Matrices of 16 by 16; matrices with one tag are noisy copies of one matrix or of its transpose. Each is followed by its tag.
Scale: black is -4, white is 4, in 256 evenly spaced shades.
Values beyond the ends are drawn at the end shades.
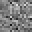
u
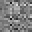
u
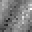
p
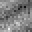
p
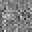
u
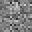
u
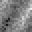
p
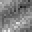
p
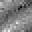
p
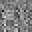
u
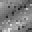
p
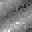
p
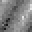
p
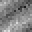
p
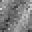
p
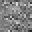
u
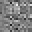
u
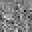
u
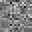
u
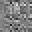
u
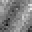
p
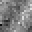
p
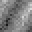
p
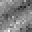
p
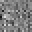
u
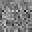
u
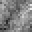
p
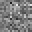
u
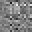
u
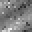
p
